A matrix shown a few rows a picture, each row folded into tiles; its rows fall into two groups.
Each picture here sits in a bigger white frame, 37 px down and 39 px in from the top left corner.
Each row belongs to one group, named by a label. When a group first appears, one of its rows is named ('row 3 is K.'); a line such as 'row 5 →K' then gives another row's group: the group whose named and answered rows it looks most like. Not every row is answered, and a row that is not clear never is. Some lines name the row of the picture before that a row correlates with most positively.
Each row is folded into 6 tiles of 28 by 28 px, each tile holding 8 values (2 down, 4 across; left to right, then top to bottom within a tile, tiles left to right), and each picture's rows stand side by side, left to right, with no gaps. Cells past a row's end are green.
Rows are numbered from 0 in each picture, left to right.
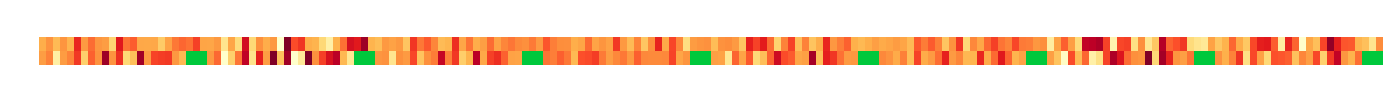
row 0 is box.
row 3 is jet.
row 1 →box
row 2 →box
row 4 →box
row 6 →box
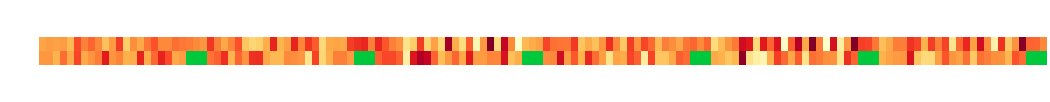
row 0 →box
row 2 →jet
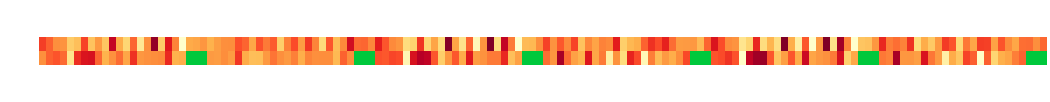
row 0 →jet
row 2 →jet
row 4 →jet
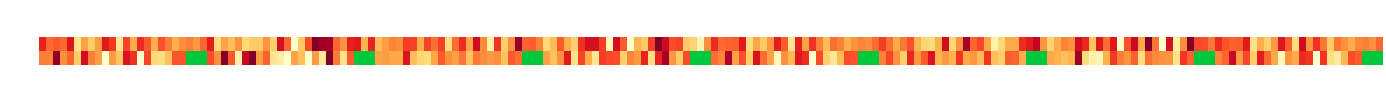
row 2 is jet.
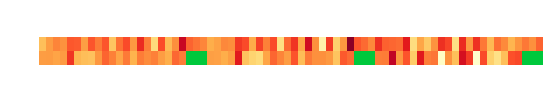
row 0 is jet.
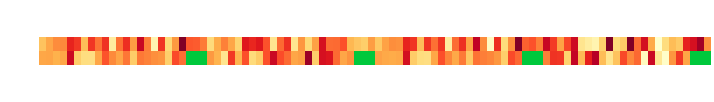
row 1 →box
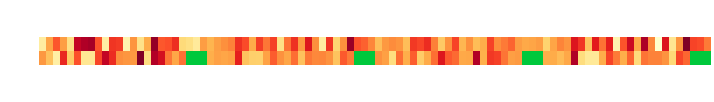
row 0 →box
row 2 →box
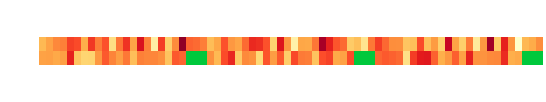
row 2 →jet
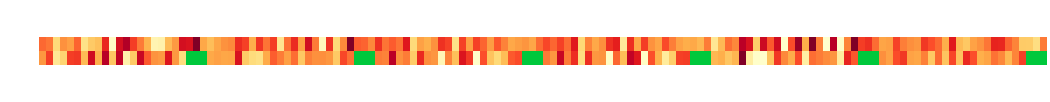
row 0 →box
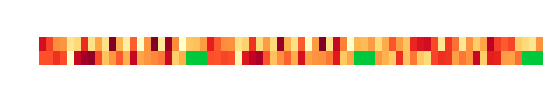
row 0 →jet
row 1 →jet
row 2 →box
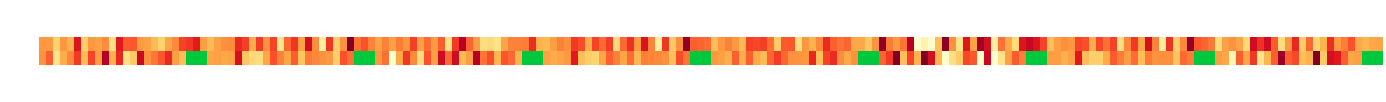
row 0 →box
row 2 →box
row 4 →box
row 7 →box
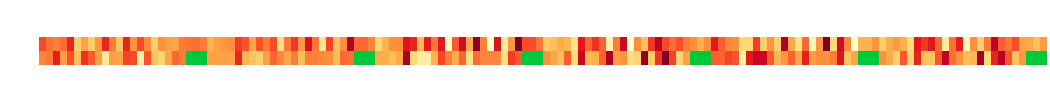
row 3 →box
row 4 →jet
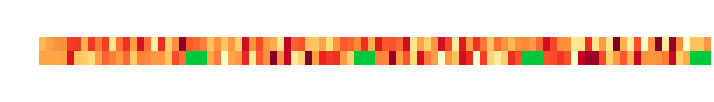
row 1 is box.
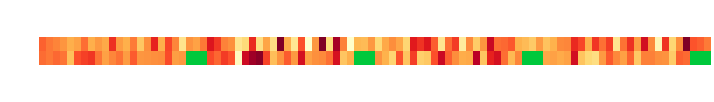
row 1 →jet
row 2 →box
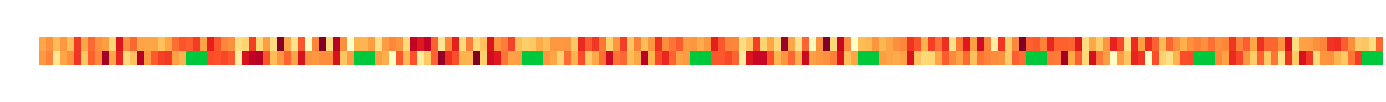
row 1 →jet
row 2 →box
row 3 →box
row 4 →jet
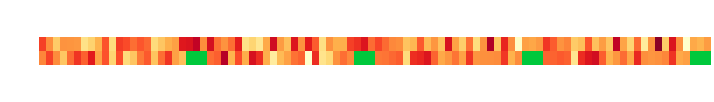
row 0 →box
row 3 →jet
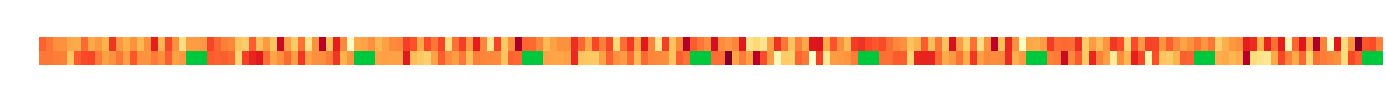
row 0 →jet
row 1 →jet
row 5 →jet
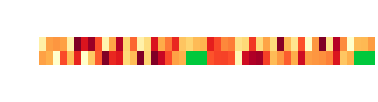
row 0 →box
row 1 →jet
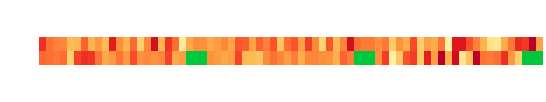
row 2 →box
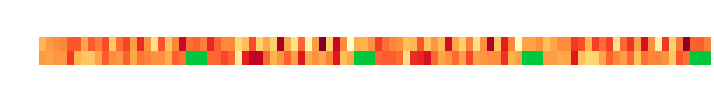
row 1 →jet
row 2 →jet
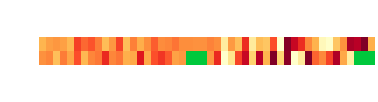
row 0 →box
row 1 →box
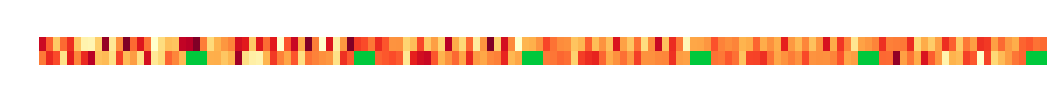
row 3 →jet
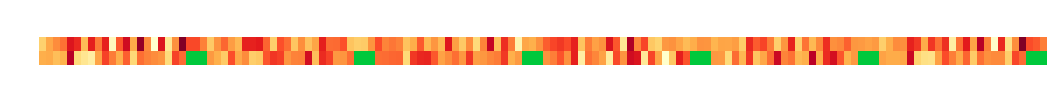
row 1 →box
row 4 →box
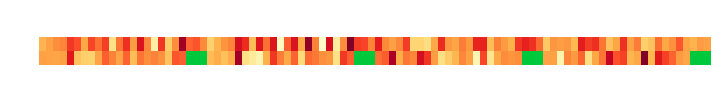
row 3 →box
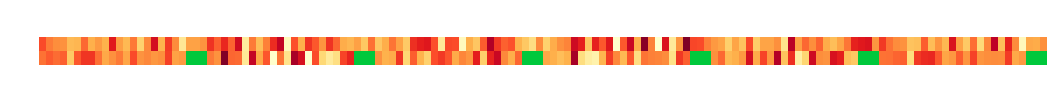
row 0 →jet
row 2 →box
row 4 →box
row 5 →jet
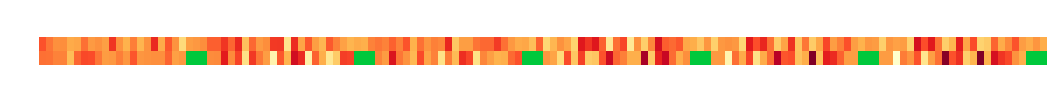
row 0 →jet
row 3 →box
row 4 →box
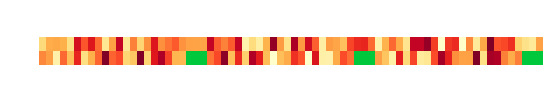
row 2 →box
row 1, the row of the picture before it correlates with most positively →1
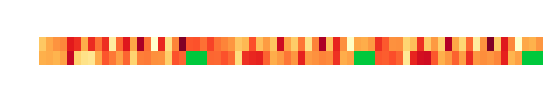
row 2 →jet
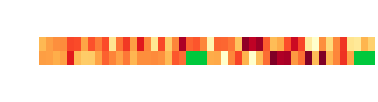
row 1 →box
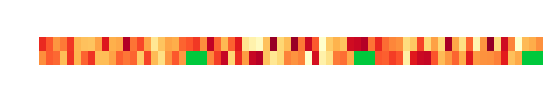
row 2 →jet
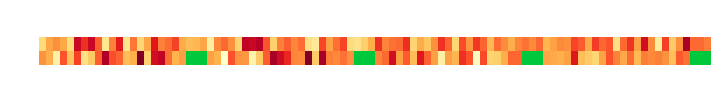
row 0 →box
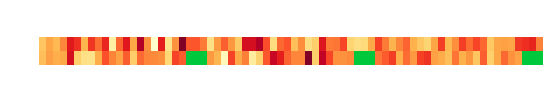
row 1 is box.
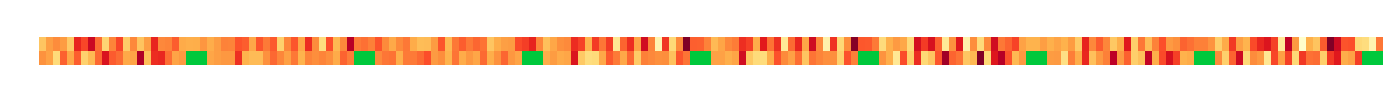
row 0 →box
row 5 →box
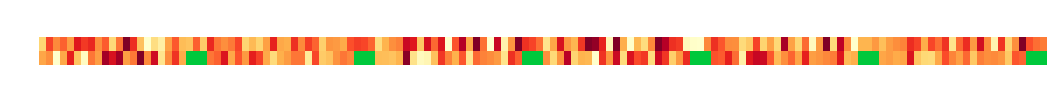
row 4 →jet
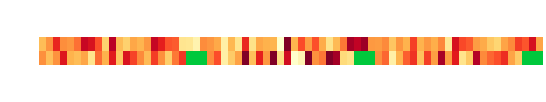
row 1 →box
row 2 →box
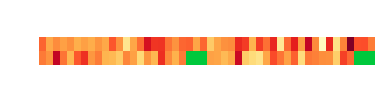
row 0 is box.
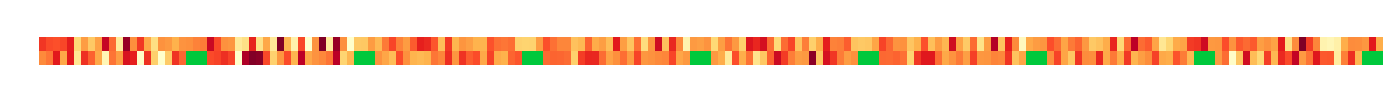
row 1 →jet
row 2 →box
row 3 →jet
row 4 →box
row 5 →jet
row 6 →box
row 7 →box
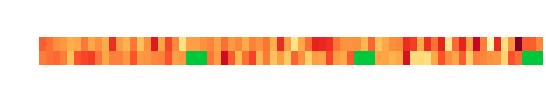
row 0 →jet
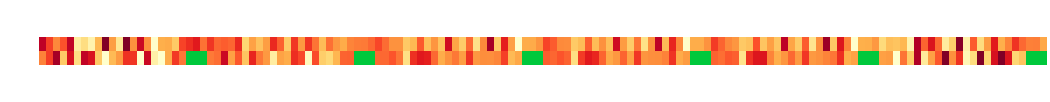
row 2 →jet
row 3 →jet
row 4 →jet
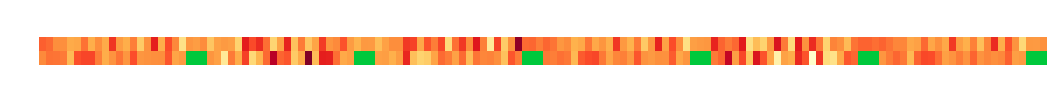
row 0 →jet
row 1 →box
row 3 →jet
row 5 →jet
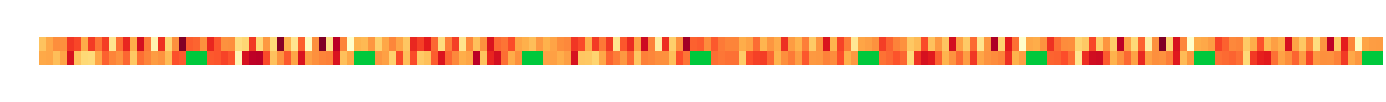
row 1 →jet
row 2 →box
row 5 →jet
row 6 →jet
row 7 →jet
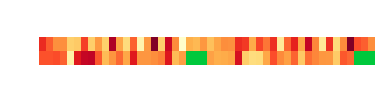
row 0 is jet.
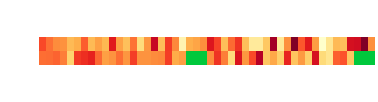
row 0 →jet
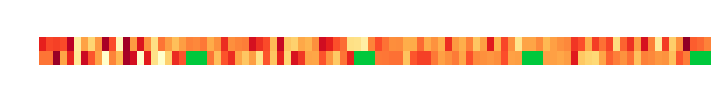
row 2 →jet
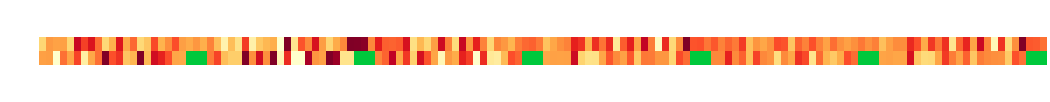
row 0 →box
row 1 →box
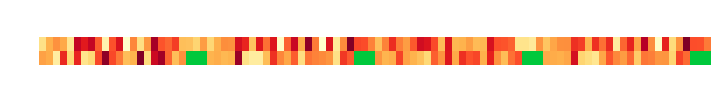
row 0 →box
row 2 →box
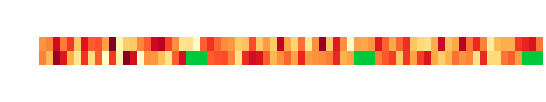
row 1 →jet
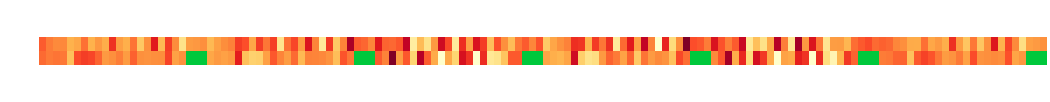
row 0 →jet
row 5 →jet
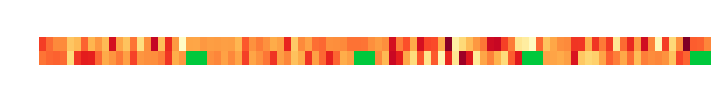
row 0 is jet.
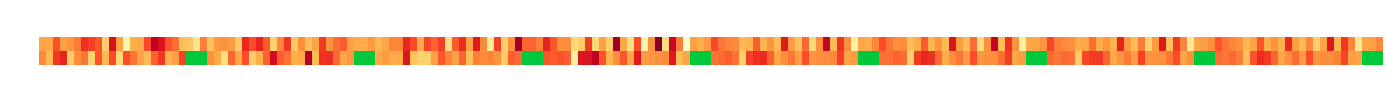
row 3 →jet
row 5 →jet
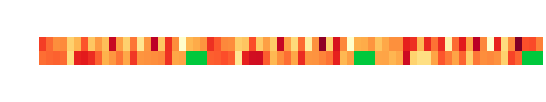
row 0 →jet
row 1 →jet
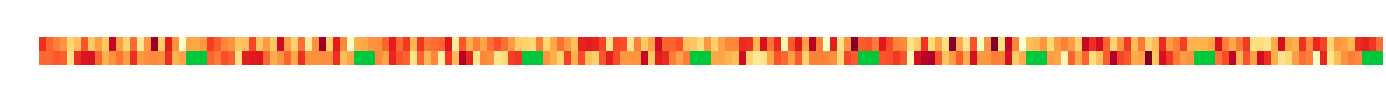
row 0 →jet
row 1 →jet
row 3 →box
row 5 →jet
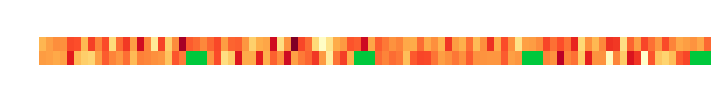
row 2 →jet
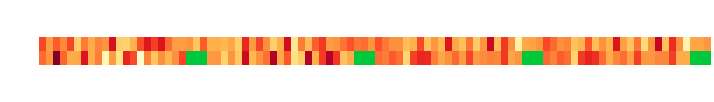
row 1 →box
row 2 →jet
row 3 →jet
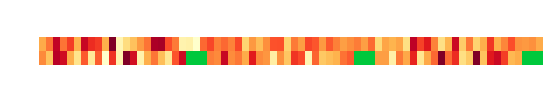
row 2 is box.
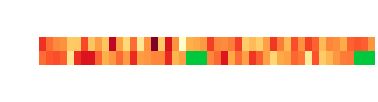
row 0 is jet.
